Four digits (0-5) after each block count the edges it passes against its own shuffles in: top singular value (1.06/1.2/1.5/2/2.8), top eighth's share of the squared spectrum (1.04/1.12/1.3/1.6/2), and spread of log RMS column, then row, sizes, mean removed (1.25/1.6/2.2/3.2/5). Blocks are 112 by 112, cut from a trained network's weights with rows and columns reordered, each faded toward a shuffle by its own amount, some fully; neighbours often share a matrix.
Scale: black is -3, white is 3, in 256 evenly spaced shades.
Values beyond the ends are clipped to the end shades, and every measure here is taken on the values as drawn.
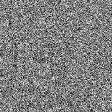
3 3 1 0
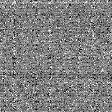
3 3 3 2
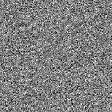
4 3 1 1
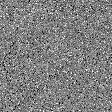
1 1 0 0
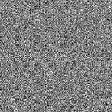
4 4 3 2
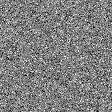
0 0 0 0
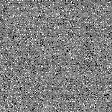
2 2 1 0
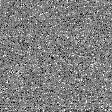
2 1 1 0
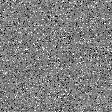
1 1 1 0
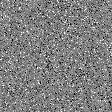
0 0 0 0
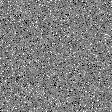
0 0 0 0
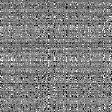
4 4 4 3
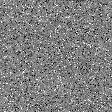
0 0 0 0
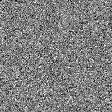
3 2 0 1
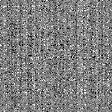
3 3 1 3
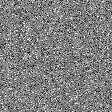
0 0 0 0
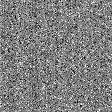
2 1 0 0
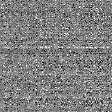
3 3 3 2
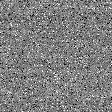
1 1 0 0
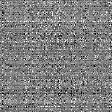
3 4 4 3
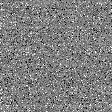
1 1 1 0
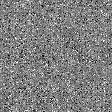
2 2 0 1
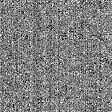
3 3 0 2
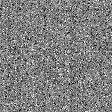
2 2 0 1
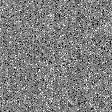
1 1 0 1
